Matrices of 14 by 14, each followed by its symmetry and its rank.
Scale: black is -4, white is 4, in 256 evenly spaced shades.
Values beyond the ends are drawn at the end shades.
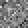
symmetric, full rank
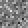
symmetric, full rank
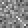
symmetric, full rank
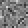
symmetric, full rank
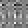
neither, rank two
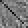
symmetric, full rank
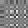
symmetric, rank one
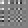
symmetric, rank one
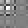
symmetric, rank one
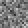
symmetric, full rank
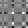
symmetric, rank one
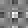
symmetric, rank one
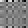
neither, rank one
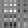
neither, rank one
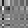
neither, rank one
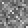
symmetric, full rank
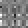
neither, rank two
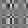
neither, rank one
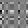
neither, rank one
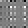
neither, rank one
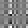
neither, rank one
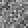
symmetric, full rank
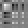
symmetric, rank one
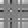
symmetric, rank one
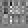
neither, rank two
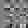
neither, rank two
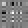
symmetric, rank one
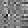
neither, rank two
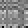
neither, rank two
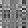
neither, rank two
